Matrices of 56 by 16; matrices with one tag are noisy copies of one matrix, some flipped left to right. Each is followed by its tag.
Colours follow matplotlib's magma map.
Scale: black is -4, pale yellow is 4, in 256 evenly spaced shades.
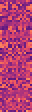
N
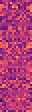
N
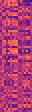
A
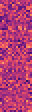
N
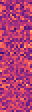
N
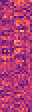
A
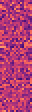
N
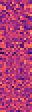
N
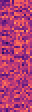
A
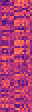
A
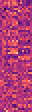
A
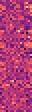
N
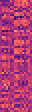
A
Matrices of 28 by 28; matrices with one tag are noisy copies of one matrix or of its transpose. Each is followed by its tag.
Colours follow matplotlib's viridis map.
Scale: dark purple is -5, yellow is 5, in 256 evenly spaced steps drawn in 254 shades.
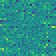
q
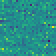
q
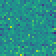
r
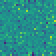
r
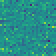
q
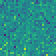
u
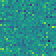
q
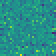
r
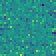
r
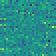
q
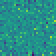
r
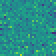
r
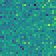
u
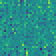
q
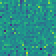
q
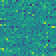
q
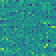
q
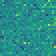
u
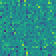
q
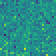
u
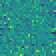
r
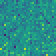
u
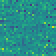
q
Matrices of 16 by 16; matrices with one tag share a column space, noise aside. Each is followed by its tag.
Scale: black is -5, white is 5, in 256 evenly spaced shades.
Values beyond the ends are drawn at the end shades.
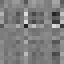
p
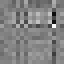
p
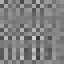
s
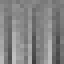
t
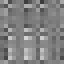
s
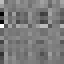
p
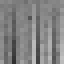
t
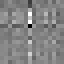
p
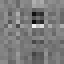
p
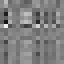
p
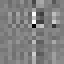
p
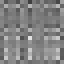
s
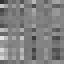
s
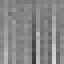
t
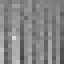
t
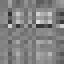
p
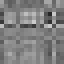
p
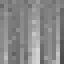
t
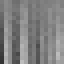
t
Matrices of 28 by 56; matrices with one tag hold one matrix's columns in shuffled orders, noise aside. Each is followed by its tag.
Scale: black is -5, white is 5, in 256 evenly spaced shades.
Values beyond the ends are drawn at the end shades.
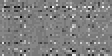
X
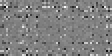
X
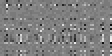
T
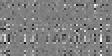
T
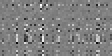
T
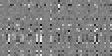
T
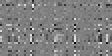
T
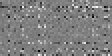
X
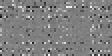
X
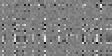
T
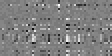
T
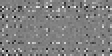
X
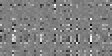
T
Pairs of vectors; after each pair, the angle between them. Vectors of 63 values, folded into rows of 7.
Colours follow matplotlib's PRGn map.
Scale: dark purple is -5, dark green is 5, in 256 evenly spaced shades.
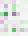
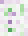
partly aligned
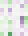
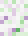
partly opposed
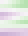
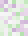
orthogonal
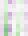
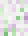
partly aligned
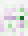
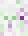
nearly opposite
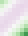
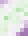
nearly opposite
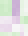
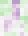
nearly parallel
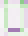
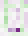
nearly parallel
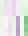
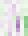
nearly parallel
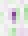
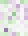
partly opposed
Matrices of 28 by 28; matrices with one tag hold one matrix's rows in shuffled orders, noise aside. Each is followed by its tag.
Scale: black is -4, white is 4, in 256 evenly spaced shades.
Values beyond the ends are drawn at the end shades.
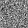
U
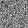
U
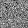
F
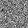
U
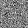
F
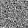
F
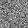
U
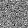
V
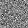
U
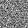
V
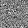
F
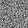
U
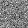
V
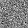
U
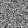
F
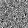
U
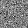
F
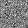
F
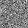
U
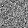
U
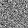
U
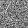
V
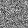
V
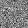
F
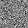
U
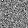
U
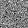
F
